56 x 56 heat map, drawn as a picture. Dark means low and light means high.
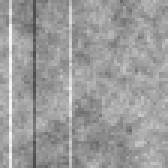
Streaks run downward. A few values lie far out on both sides of the bulk. There is no overall slope. Columns 4, 12 and 24 differ from the columns beside them.
